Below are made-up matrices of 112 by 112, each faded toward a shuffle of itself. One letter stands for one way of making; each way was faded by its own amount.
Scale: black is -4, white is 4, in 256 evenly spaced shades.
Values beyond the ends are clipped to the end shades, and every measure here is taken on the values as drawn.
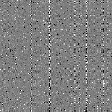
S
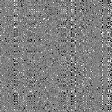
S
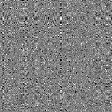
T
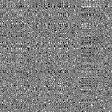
T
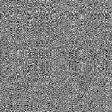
T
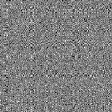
T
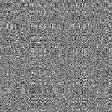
T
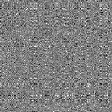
T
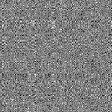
T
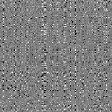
S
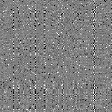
S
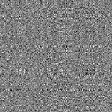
T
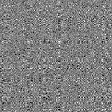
T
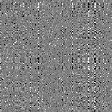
S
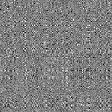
T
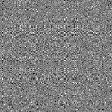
T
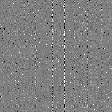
S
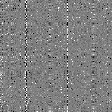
S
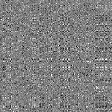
T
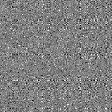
T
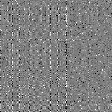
S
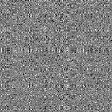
T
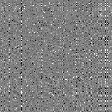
S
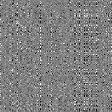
S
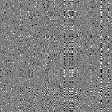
S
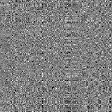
T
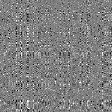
S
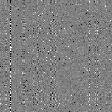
S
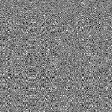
T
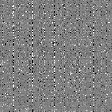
S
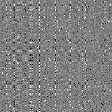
S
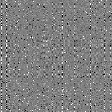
S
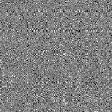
T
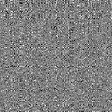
T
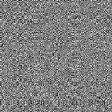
T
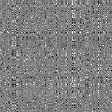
S
